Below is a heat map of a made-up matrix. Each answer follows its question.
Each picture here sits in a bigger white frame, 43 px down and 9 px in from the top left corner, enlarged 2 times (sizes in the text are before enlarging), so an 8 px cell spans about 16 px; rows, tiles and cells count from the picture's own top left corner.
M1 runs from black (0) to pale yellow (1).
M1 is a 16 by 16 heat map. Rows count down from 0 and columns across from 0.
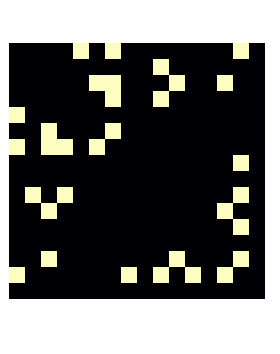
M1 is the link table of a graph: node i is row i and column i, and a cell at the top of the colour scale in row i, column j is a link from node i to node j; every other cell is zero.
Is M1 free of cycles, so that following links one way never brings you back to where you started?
no
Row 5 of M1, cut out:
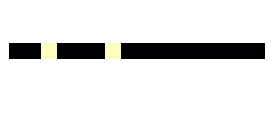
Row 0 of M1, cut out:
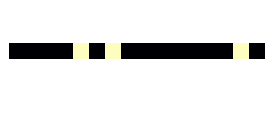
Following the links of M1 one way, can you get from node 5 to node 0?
yes
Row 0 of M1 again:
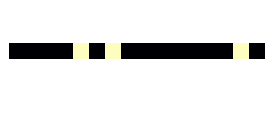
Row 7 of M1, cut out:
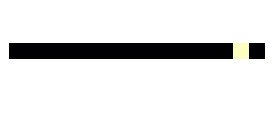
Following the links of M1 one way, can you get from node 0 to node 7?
yes
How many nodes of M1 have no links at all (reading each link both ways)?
3
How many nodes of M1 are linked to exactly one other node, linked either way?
4
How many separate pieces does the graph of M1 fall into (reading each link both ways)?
4
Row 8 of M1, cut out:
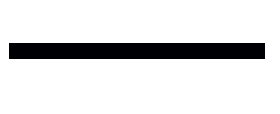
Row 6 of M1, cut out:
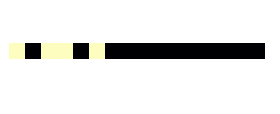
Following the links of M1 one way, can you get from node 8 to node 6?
no
